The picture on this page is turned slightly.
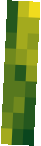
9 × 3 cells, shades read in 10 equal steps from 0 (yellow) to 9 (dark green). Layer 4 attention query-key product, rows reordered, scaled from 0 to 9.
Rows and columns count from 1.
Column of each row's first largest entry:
1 1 1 1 2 3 3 3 3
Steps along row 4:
down down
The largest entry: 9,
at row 9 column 3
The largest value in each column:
8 8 9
